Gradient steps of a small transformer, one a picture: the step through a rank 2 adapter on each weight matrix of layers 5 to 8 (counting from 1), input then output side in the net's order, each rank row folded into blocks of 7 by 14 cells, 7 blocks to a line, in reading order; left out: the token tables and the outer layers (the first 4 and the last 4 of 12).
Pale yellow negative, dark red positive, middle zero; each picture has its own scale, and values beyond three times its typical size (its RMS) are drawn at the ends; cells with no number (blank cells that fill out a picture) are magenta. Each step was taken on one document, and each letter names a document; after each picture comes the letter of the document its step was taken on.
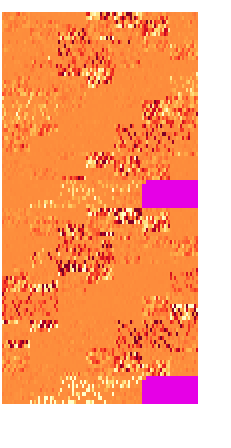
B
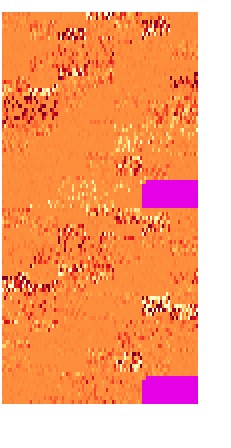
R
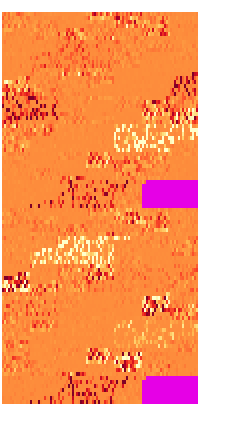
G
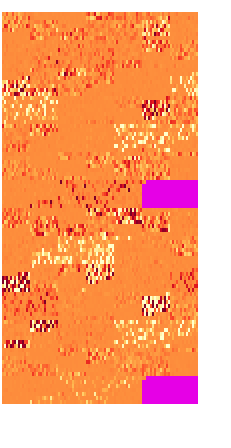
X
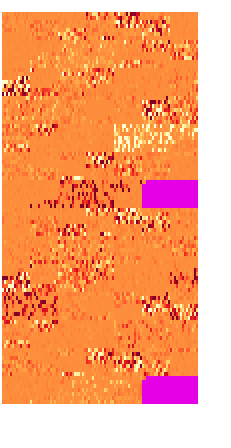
R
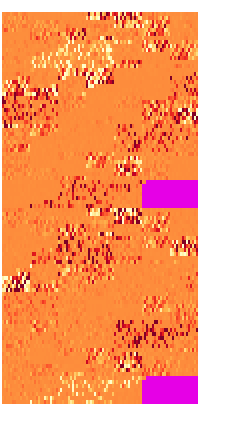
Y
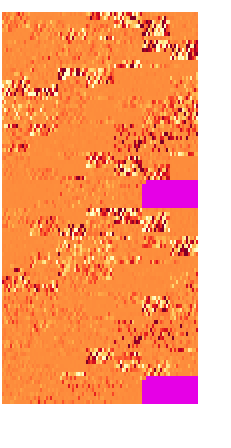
Y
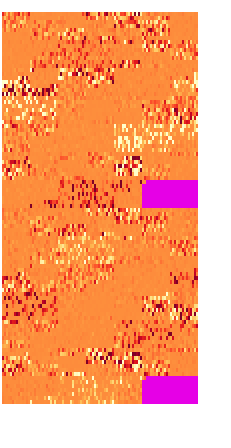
R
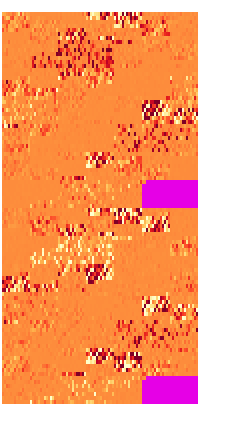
Y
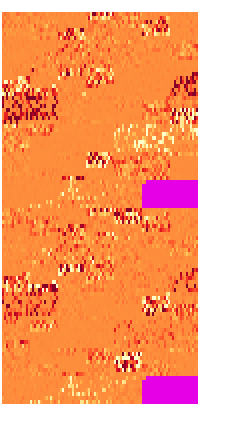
G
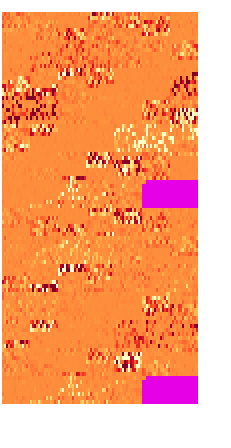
G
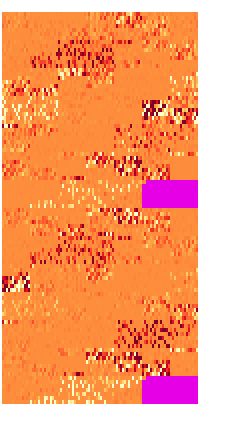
B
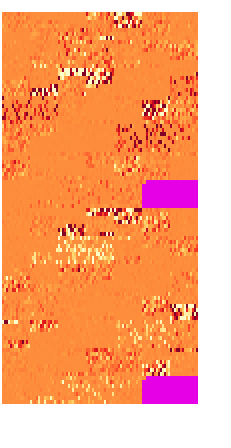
B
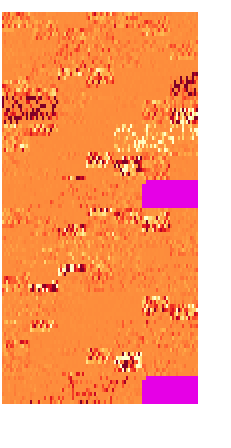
G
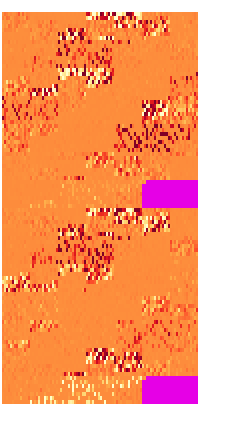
B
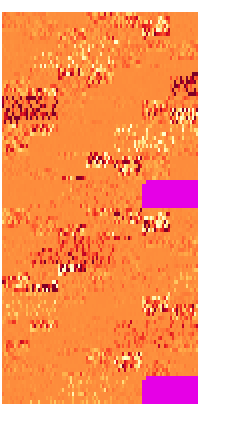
G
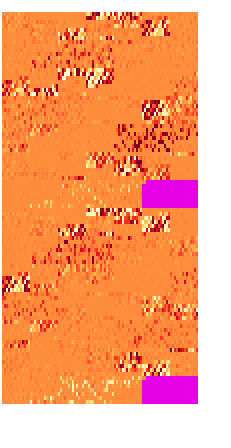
Y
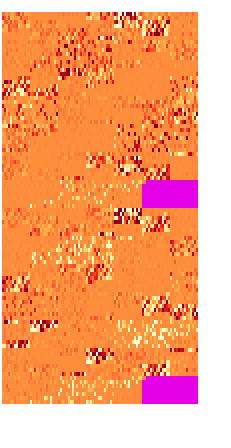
Y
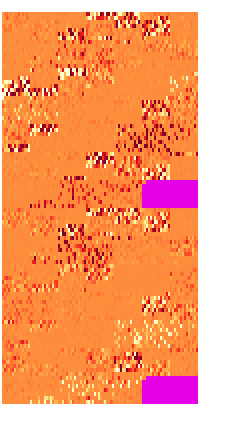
B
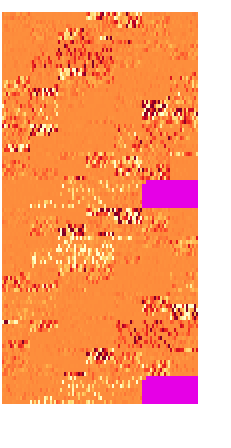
B
